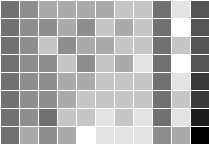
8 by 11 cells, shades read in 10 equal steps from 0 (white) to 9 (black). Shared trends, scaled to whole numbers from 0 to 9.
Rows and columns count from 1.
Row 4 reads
5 4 4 2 4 2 3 1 5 0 6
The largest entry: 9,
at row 8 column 11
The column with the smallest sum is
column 10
